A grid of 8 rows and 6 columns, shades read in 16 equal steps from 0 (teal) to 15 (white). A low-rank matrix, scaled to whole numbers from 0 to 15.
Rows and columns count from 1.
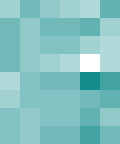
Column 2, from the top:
6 8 8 8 7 7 8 8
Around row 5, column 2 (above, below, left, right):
8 7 10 6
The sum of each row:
47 40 47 58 32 41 42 36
